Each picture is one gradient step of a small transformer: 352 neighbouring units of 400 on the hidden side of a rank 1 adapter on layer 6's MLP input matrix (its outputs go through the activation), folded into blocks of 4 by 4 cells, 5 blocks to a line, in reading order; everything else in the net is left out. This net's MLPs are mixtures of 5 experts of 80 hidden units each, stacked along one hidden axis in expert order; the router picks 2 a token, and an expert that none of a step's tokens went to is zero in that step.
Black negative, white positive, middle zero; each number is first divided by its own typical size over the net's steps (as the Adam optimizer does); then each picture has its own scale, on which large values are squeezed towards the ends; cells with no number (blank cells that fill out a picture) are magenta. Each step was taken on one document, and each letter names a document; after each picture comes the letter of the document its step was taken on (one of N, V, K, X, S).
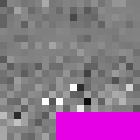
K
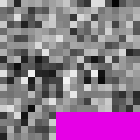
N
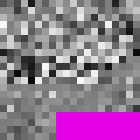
N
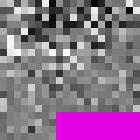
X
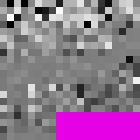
X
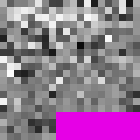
X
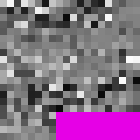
X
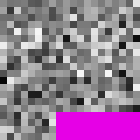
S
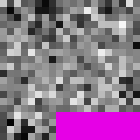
X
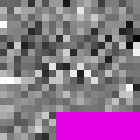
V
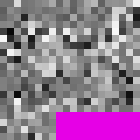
S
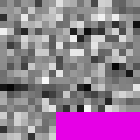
S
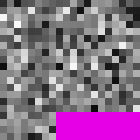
N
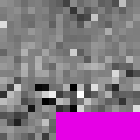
K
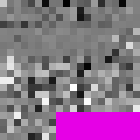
K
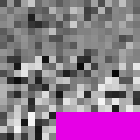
N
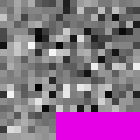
V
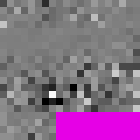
K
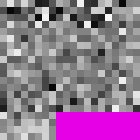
X
